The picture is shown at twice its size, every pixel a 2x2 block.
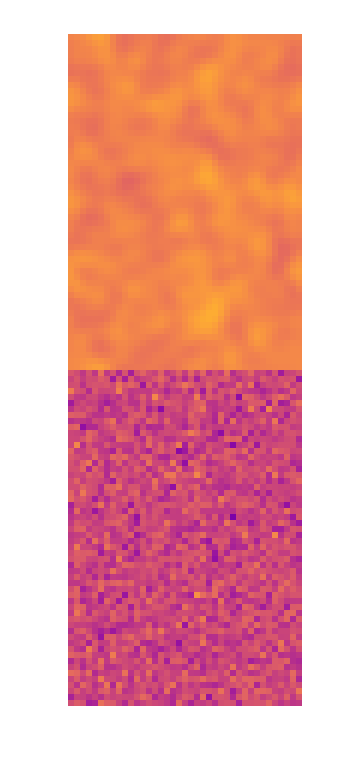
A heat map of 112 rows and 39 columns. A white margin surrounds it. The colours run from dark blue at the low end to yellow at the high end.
It is made of 2 by 1 panels. Panel 1,1: high, blotchy, faint in contrast. Panel 2,1: middling, fine-grained.
